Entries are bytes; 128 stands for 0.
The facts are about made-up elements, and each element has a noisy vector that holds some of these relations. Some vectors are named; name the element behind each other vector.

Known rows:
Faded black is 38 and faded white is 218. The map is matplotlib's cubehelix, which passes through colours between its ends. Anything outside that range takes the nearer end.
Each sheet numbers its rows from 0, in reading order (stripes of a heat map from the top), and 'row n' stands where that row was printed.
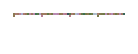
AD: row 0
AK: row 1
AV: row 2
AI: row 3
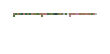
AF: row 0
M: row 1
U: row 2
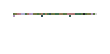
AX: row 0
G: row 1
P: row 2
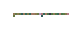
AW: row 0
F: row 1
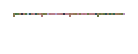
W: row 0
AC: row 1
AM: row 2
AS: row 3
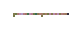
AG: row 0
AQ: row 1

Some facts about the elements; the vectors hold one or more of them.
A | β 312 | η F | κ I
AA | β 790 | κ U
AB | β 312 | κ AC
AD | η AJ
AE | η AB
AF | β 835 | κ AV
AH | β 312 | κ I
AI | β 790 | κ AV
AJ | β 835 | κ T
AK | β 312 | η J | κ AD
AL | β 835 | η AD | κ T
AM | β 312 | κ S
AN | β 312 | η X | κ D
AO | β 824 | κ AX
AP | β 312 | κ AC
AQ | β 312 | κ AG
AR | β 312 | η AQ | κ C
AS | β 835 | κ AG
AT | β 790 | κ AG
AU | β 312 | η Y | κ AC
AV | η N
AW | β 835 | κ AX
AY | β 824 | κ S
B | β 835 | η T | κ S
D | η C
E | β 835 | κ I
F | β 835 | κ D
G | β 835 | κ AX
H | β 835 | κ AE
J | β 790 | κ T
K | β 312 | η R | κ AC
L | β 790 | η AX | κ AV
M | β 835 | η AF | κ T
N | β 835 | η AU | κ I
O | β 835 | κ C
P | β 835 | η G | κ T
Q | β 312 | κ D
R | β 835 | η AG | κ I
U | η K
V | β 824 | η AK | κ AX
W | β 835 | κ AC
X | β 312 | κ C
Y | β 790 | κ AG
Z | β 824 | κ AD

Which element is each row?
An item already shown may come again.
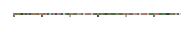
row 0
H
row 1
J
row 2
L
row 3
G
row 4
L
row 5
M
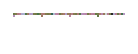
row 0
AX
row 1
A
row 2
AN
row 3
T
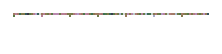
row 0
AL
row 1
AR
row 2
AG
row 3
M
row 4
D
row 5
L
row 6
AA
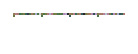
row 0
M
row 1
Y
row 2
AJ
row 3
C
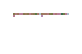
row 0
U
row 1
AE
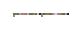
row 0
AU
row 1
AB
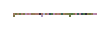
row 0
X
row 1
V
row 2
N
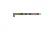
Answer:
B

